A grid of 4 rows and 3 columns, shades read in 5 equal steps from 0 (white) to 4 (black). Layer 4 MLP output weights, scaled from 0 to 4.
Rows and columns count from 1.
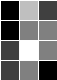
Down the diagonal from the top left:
4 2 2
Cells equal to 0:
1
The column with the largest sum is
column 1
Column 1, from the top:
4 4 3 3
